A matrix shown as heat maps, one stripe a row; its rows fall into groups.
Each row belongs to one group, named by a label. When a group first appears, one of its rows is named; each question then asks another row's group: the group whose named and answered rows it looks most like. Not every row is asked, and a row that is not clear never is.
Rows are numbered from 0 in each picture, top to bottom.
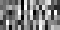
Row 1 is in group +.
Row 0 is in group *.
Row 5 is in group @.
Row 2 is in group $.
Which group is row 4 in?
@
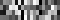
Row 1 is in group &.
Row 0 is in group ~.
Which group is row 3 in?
*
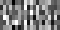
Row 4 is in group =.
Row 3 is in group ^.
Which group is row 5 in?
*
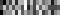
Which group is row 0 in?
=
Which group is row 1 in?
+
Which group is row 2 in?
=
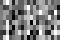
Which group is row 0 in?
^
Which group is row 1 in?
*
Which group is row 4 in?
@
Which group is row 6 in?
@
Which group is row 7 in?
^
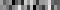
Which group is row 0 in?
*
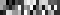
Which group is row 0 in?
*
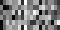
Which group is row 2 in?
~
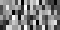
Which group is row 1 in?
=
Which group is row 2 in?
*
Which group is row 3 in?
&
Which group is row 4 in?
&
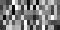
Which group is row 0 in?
&
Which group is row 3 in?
&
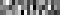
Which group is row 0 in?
^
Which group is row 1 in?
$
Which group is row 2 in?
+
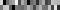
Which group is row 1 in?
^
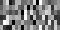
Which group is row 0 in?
@
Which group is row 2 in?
*
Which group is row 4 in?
^
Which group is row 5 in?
$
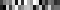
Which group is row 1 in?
=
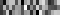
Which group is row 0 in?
@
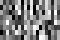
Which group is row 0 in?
$
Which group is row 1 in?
+
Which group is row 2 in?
$
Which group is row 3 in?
*
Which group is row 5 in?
~
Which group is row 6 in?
@
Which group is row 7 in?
@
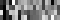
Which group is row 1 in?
=
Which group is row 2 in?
&
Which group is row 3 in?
&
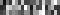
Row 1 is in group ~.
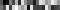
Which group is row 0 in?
&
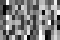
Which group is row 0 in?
@
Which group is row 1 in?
&
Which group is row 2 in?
=
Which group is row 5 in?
^
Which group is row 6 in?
@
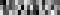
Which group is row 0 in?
=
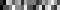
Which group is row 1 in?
=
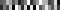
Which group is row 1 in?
+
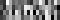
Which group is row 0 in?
@
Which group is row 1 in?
*
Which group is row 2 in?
+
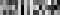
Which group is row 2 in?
$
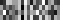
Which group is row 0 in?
~
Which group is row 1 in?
$
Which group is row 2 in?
+
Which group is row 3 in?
$
